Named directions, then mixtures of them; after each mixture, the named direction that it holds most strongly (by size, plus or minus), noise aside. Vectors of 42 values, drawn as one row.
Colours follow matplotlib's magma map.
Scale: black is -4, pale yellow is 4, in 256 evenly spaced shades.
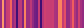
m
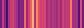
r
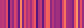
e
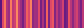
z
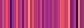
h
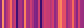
m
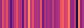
h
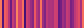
m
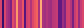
m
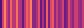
z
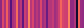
h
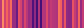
m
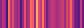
r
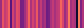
h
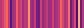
h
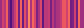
h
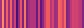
m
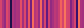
h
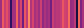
h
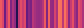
z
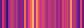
r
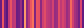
r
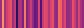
m
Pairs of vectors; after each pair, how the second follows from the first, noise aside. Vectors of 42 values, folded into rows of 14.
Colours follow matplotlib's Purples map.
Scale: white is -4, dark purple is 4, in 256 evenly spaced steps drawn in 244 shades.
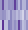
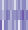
negated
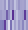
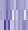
sign-scrambled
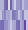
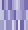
reversed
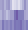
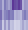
negated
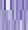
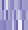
reversed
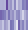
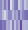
reversed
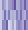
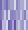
negated
